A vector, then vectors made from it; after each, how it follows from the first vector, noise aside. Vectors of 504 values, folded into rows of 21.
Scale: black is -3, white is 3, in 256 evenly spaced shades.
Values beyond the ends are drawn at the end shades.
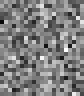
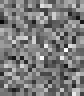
sign-scrambled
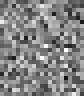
sign-scrambled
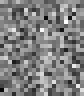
wrapped around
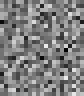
sign-scrambled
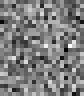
sign-scrambled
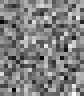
sign-scrambled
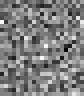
sign-scrambled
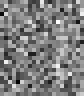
wrapped around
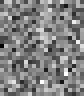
wrapped around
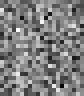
wrapped around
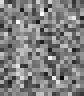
wrapped around
